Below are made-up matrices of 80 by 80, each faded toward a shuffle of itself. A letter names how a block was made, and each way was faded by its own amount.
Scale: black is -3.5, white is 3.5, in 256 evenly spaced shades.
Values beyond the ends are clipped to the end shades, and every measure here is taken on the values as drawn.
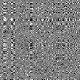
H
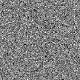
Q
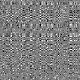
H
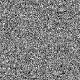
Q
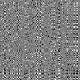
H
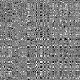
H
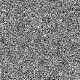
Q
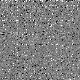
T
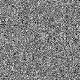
Q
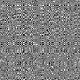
H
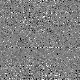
T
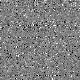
T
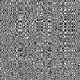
H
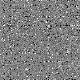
T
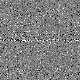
T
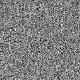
Q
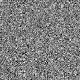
Q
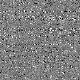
T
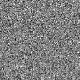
Q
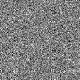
Q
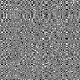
H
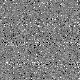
T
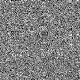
Q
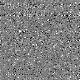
T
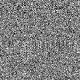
Q
